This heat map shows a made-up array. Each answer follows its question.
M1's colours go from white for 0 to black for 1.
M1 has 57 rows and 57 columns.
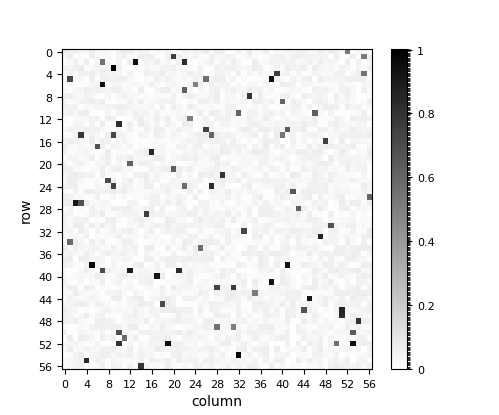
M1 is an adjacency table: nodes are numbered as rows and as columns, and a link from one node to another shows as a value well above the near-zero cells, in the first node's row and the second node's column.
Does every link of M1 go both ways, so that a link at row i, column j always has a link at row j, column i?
no
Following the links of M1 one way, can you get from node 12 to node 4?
yes
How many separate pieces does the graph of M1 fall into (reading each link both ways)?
6
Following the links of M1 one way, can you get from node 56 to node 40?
yes
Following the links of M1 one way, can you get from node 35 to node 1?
no
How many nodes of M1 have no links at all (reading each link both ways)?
3
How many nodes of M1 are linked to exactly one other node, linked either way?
2
